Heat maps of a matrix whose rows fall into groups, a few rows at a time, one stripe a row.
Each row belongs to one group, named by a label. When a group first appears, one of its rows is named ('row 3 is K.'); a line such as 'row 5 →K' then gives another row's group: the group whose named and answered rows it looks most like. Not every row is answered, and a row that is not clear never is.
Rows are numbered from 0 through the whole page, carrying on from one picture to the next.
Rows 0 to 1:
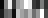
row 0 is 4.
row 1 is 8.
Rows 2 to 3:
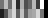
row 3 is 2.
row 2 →2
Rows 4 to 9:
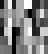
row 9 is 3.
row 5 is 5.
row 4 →4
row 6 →4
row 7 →4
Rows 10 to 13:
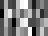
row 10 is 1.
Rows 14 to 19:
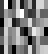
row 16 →4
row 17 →2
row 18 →5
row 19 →3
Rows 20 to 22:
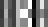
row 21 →1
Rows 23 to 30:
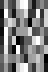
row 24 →1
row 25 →5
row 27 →2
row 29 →2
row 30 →1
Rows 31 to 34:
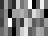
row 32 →2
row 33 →4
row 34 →1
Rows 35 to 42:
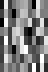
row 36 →1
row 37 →8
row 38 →5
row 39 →5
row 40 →1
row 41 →8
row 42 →2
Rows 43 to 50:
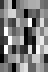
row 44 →5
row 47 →5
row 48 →3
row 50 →1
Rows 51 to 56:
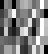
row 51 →8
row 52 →2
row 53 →3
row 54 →1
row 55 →3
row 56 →2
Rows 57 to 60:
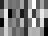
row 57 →2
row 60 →2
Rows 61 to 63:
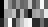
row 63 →4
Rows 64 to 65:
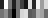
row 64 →3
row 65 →1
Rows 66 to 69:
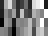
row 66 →2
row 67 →5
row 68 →8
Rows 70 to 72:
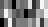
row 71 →5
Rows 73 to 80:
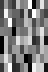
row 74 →2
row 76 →3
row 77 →8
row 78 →8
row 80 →2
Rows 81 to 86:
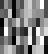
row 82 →4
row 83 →8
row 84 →3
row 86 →2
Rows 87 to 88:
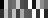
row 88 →2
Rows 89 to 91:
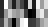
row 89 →3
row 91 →1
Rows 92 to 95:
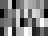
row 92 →4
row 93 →2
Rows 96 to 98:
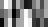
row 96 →5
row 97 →4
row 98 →4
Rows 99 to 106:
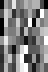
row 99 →2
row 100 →8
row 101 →3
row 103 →5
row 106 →1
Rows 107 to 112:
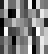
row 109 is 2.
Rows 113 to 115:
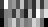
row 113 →5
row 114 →3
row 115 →2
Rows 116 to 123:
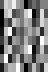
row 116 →5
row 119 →4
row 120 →8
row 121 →4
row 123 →5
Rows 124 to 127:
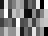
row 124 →5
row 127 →2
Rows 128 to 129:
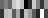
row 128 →5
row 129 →8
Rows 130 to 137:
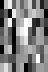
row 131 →2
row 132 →4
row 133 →1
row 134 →1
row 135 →4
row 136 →1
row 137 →5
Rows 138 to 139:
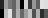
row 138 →8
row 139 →4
